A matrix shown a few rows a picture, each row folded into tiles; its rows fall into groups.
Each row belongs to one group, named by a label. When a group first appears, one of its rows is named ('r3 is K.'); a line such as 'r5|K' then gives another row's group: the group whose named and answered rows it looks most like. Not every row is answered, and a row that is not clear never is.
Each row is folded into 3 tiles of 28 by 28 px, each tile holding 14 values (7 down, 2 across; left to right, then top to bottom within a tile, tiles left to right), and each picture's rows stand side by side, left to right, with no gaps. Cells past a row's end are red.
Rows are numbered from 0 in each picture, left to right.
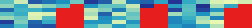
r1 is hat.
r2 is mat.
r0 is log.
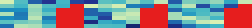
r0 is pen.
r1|log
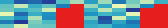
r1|log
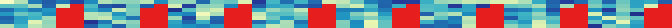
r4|pen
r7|pen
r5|mat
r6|pen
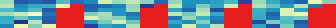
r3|log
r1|mat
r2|pen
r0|pen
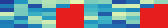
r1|log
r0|mat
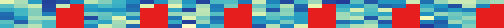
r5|mat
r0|pen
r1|pen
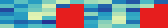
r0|log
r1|pen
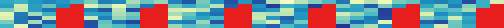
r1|log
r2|hat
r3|mat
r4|mat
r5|hat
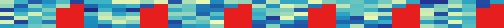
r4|log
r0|pen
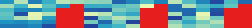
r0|log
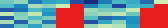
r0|pen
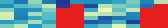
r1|hat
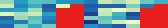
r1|mat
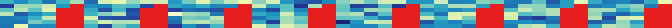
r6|hat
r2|mat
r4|mat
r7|hat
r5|log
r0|hat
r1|mat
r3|pen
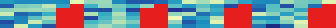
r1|pen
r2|mat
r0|hat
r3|mat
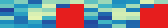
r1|log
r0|log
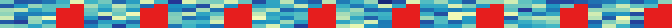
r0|hat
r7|hat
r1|log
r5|log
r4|hat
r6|pen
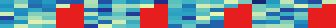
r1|pen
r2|log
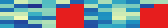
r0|mat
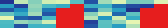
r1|mat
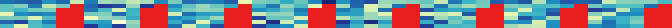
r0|hat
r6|hat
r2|hat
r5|pen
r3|pen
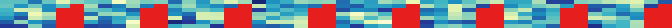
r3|mat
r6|hat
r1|mat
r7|mat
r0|log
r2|log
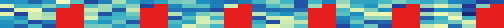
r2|pen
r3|pen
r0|log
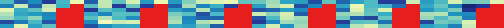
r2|mat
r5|mat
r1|mat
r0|hat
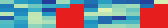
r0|pen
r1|hat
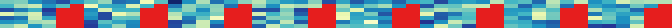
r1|log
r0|pen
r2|hat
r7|mat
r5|hat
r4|hat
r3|pen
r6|log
